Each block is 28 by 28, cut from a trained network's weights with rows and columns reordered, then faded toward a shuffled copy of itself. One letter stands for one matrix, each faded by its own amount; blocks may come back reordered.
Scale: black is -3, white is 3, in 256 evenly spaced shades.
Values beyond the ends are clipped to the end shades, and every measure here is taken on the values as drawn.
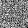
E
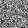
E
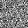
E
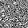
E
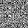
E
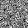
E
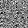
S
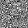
S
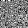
E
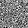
E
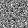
E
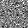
S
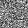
E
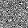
E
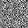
S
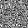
S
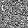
S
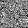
S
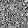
S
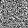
E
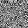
E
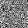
S
